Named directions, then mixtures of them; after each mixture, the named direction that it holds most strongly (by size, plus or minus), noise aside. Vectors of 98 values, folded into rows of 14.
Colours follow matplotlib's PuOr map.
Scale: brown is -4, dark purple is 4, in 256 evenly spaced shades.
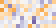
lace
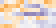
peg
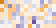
lace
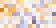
lace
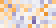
lace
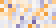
lace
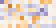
lace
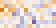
lace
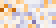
lace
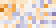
lace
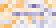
peg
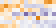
peg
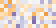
lace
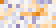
lace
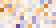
lace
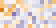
lace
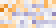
peg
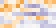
peg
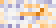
peg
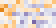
peg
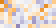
lace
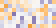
lace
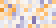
lace
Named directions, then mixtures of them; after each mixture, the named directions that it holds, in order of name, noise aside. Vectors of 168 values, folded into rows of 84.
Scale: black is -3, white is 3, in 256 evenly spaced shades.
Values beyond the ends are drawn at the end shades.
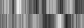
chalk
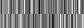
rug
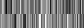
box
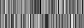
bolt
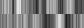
chalk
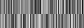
bolt, box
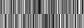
bolt, rug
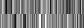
box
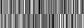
rug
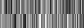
box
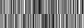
bolt, rug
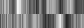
chalk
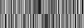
bolt, rug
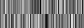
bolt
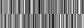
rug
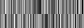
bolt, rug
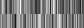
box, chalk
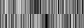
bolt, chalk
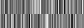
bolt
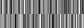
box, rug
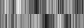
bolt, chalk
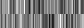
chalk, rug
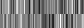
chalk, rug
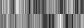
chalk, rug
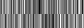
bolt, rug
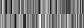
box, rug
